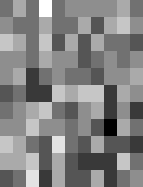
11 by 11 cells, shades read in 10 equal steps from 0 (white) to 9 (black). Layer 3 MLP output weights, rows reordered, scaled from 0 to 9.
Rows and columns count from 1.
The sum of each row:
42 45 46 48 50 48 50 50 50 51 53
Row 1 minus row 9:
3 0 0 -6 4 -1 -2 1 -2 -3 -2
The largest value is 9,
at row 8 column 9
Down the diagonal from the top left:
5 5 5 3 4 3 4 6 6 2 4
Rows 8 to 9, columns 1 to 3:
4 4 2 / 2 3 5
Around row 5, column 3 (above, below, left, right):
5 7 3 5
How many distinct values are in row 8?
6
